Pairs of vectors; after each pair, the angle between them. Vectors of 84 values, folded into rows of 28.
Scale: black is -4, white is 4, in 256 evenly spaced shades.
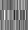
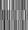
partly opposed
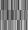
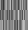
partly aligned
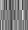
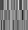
nearly opposite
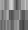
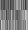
partly opposed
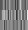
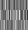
partly opposed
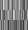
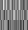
nearly parallel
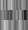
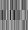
orthogonal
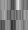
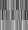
partly opposed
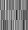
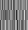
orthogonal
